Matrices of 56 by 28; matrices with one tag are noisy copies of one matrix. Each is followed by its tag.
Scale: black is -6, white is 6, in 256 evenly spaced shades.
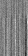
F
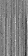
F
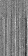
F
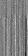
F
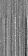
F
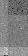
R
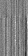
F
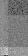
R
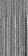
F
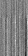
F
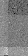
R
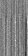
F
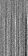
F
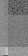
R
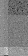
R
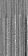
F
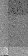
R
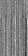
F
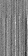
F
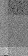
R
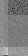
R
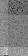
R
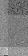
R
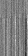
F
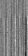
F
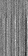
F
